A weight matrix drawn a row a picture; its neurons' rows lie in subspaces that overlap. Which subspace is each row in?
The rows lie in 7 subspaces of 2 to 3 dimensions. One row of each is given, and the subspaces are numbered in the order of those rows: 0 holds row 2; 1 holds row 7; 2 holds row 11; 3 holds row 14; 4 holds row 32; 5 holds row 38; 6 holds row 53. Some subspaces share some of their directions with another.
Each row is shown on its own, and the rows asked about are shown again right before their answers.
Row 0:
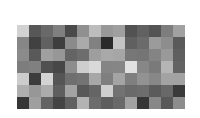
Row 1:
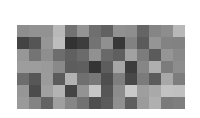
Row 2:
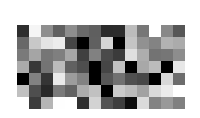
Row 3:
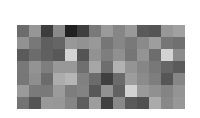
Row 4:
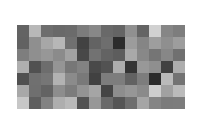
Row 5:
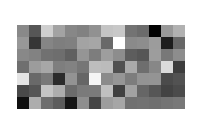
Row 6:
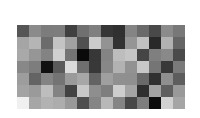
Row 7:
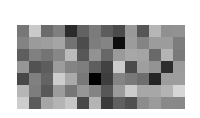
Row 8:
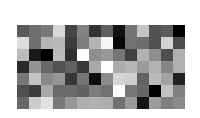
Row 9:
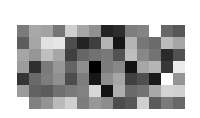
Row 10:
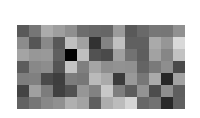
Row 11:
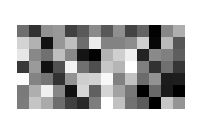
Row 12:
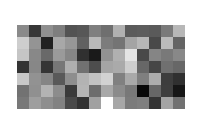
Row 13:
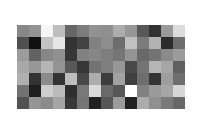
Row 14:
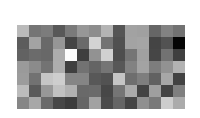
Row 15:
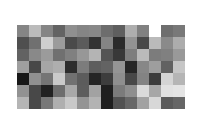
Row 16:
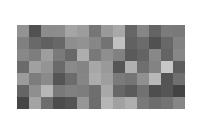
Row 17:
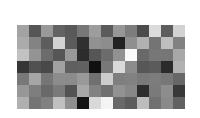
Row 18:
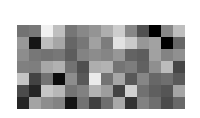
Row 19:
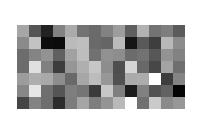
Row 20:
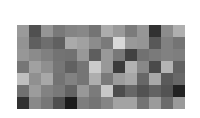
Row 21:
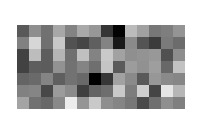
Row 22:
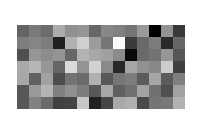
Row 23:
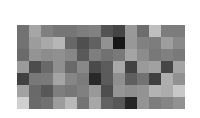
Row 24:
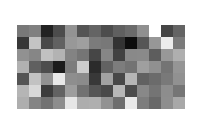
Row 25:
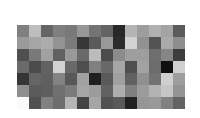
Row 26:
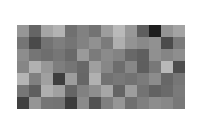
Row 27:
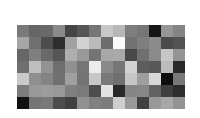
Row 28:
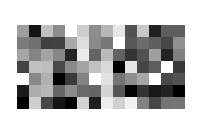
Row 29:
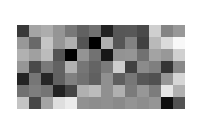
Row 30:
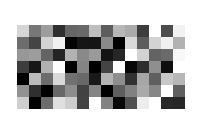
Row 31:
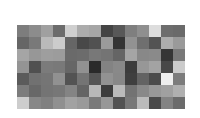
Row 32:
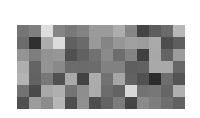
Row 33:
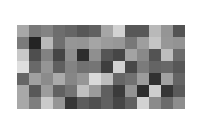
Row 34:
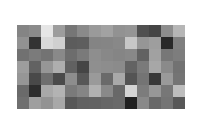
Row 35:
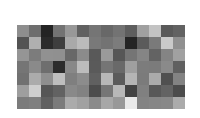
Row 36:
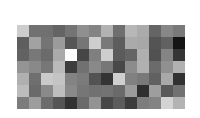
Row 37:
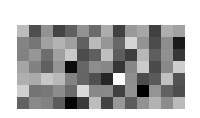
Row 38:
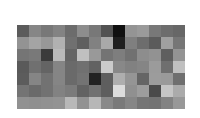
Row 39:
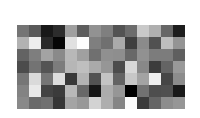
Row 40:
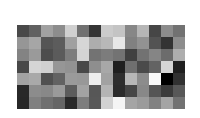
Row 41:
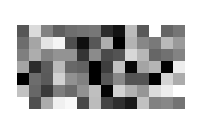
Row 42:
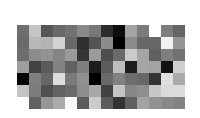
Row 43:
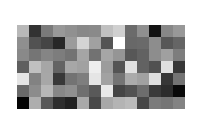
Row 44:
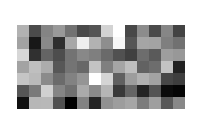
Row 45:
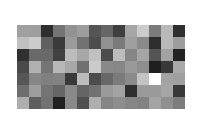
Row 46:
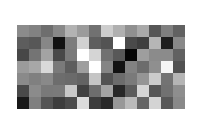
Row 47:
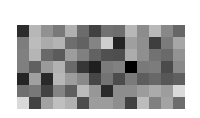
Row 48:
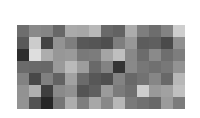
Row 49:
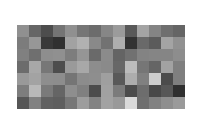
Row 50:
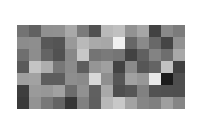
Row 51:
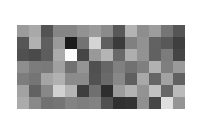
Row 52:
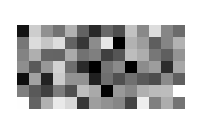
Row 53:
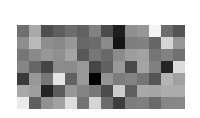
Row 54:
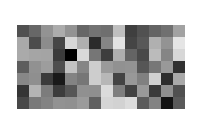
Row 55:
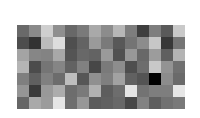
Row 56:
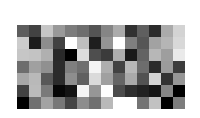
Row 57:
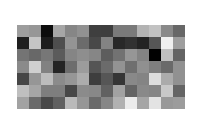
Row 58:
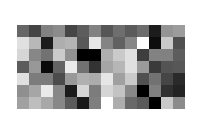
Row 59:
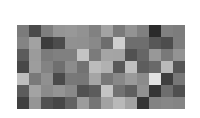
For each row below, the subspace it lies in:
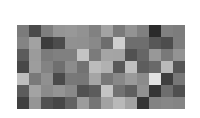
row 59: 5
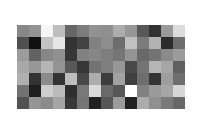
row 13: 6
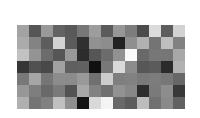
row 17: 2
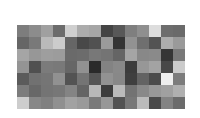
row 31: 1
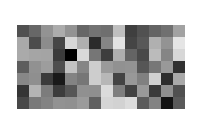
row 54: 3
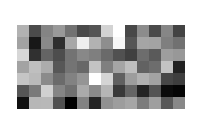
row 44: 5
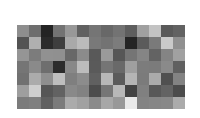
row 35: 4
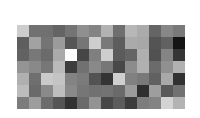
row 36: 3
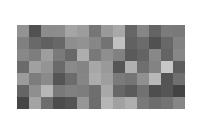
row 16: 1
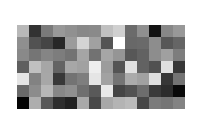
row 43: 0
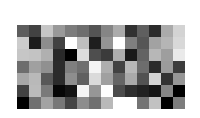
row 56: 3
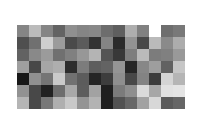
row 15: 2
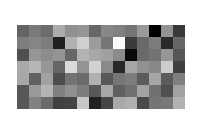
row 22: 2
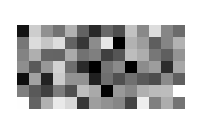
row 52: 0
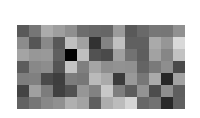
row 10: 3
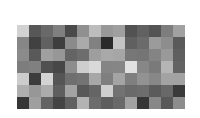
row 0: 0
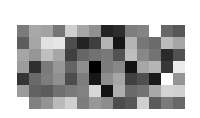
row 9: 1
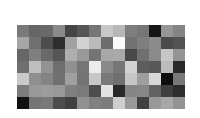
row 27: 1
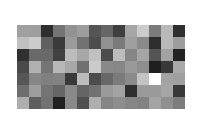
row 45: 4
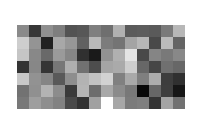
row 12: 2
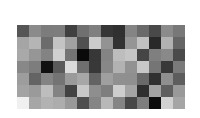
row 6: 2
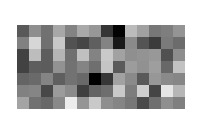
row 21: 5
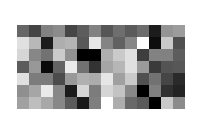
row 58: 2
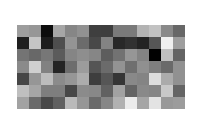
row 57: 6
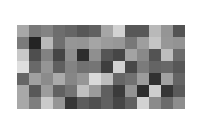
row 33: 5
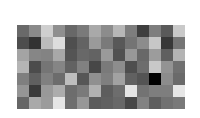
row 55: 4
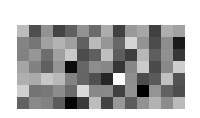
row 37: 3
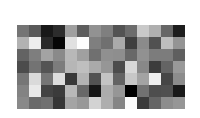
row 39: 6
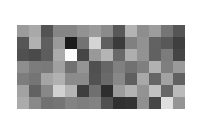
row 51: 3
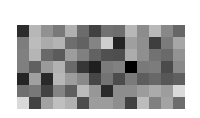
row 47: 0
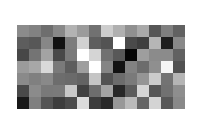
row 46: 2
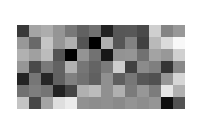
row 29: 3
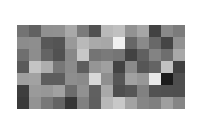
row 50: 0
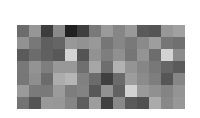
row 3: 1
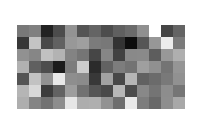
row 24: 4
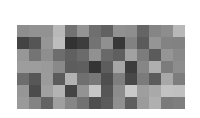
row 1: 6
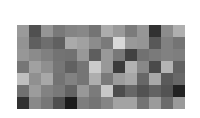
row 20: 3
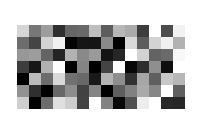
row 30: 2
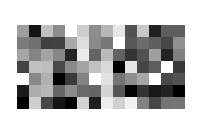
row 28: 1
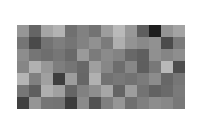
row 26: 6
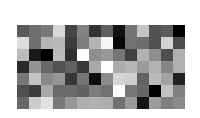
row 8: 5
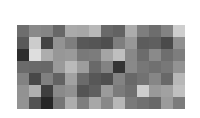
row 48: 5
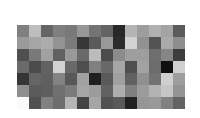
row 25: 4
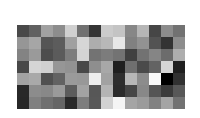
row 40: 0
